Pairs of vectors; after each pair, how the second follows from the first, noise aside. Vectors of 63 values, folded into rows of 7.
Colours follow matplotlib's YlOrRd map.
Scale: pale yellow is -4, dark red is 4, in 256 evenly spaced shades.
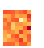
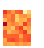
wrapped around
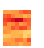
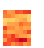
wrapped around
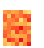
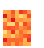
wrapped around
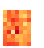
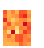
negated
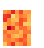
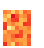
negated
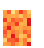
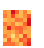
sign-scrambled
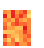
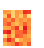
sign-scrambled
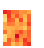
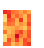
copied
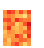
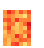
copied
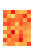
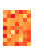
negated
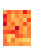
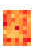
sign-scrambled
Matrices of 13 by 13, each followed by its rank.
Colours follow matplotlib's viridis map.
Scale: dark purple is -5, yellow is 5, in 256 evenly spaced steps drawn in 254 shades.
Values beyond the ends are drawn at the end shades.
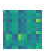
two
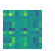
two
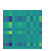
one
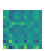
two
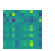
two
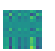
one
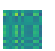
one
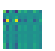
one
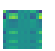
one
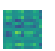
two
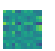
two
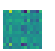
two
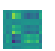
one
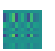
one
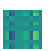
one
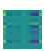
one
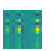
one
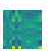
two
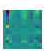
two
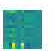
two
